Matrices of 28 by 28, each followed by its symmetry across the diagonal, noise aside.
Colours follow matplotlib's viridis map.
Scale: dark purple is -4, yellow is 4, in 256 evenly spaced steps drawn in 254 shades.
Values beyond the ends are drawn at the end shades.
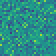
symmetric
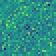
symmetric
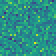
neither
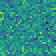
neither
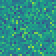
neither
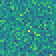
neither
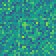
symmetric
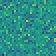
neither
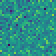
symmetric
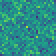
symmetric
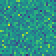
neither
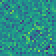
symmetric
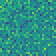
symmetric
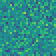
neither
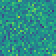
neither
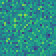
symmetric
